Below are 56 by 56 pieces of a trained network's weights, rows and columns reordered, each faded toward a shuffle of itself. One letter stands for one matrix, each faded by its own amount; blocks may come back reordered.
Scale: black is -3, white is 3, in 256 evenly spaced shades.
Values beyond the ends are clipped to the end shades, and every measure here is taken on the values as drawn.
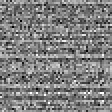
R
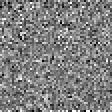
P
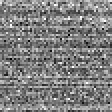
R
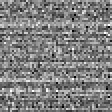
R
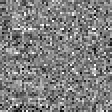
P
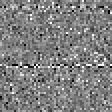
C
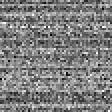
R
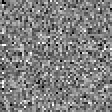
P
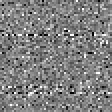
C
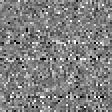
C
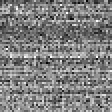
R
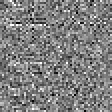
P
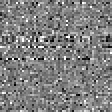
C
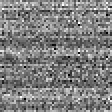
R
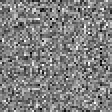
P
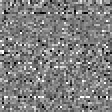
C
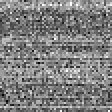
R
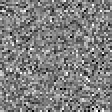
P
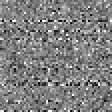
C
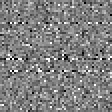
C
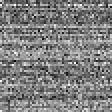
R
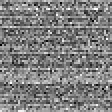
R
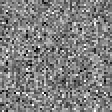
P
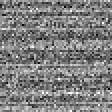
R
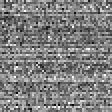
R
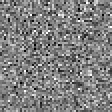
P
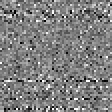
C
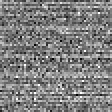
R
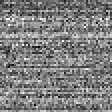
R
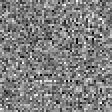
P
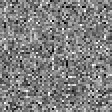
P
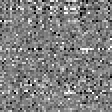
C
